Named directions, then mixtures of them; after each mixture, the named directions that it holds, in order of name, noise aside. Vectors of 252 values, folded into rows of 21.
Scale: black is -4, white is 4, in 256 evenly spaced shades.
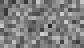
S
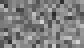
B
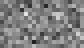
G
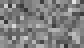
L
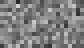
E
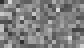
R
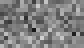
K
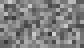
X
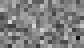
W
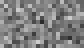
B, G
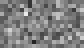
G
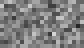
X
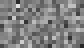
E, R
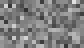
L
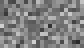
S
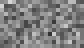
X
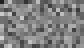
E, R, S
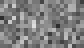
E, L, W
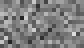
K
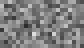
X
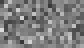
K, R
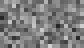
W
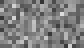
E, L, W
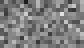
G, S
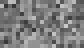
B, K, X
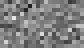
W, X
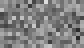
K, W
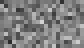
B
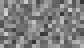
S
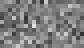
E, K, W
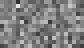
E, R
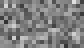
L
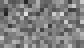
G, S
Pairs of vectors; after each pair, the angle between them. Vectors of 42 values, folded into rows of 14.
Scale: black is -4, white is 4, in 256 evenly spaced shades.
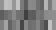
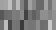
nearly parallel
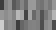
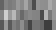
orthogonal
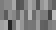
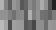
partly aligned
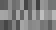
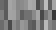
orthogonal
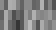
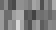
nearly opposite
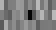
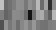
nearly parallel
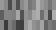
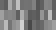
nearly opposite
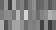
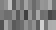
nearly opposite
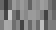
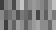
orthogonal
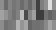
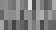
partly opposed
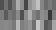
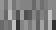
partly opposed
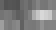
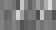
orthogonal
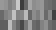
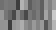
nearly opposite
